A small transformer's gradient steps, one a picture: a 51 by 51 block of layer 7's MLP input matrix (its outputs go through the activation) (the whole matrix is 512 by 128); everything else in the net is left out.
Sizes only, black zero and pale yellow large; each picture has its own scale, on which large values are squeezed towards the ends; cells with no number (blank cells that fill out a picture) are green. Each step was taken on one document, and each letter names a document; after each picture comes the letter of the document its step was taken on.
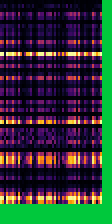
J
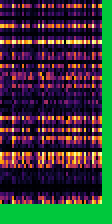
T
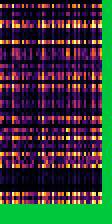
T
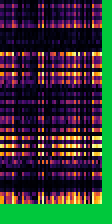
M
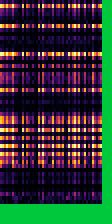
T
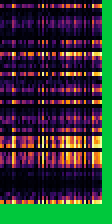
M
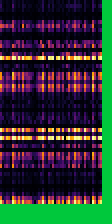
T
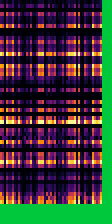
J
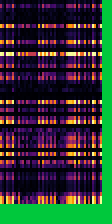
J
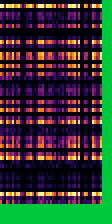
J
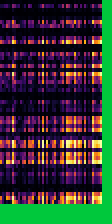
M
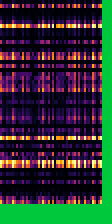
T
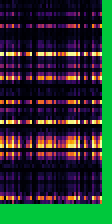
J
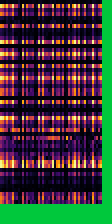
T
